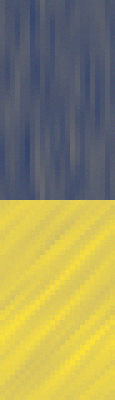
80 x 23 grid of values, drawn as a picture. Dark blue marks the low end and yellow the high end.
It is made of 2 by 1 panels. Panel 1,1: low, streaked downward, faint in contrast. Panel 2,1: very high, slanting up to the right, faint in contrast.
